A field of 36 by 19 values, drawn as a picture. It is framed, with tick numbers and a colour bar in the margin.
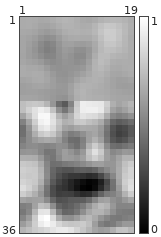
Ninth with the lowest average: bottom middle. Grain: blotchy. Seam: horizontal, 40% of the way down, the top part calmer.
